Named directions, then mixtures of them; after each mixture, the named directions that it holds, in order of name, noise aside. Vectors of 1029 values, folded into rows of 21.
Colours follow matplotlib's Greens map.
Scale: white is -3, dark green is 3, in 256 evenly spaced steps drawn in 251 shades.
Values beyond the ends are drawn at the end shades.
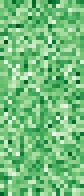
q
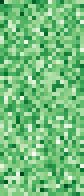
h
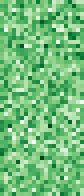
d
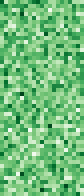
d, h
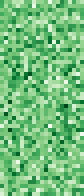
d, q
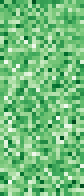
h, q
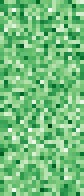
d, h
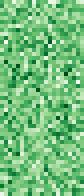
q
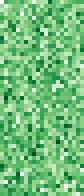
h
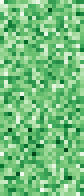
d, h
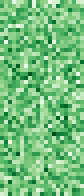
q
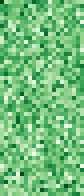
h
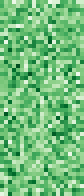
q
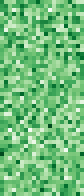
d, h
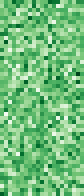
q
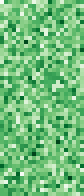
h
